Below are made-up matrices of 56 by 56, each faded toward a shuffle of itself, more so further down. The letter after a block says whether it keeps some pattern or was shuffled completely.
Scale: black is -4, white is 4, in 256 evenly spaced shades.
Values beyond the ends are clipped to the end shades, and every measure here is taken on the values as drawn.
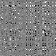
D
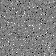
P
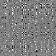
D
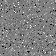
P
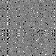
D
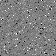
P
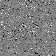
P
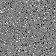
P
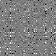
D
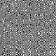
D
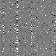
D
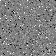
P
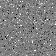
P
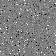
P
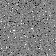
P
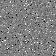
P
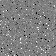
P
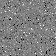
P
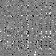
D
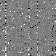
D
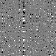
D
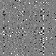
D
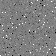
P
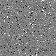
P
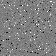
P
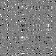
D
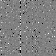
D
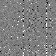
D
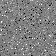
P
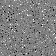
P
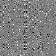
D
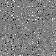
D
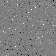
P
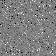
P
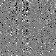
D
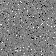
P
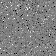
P
